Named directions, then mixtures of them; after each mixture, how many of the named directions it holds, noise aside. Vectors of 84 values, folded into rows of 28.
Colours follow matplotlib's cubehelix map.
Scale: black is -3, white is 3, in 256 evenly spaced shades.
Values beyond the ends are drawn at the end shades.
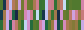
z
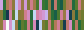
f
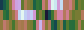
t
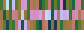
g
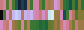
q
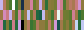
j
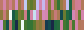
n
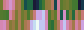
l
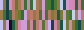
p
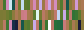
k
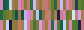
two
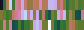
two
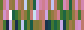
two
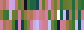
three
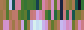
three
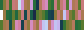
two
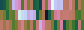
one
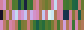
one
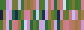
one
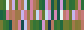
two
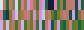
three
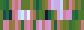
two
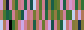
one
